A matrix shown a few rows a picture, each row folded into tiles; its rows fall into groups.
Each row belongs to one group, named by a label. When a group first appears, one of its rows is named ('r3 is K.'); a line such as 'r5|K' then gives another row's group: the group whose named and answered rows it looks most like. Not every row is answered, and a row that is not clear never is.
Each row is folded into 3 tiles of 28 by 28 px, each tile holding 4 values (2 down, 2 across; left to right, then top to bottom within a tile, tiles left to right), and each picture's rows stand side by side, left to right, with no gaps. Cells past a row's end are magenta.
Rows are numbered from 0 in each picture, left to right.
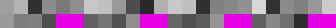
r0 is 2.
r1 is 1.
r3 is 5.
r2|2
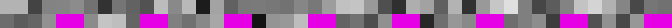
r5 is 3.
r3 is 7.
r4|1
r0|2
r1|5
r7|1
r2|2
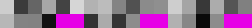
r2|2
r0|5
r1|1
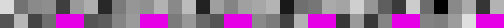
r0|1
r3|2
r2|2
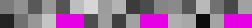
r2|1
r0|7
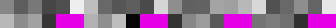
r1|5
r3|5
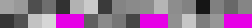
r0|7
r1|5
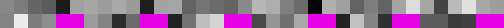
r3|1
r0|1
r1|1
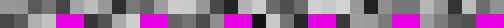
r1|7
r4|2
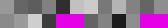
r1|1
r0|5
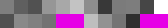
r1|5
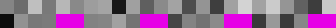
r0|3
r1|2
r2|3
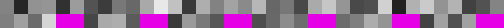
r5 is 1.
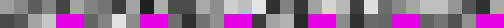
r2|3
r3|5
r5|1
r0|7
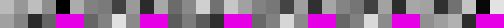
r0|1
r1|7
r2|3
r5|5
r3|7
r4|7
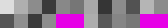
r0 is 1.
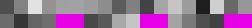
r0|3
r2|2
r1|7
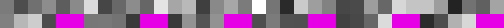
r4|3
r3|2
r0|5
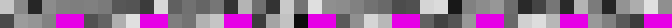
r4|7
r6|7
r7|3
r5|2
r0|2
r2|7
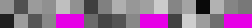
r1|3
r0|3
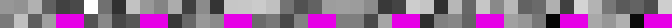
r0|1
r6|5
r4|1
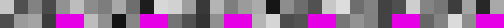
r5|7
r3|5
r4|5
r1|1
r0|5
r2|2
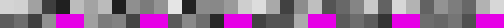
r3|2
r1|2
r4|3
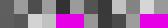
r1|3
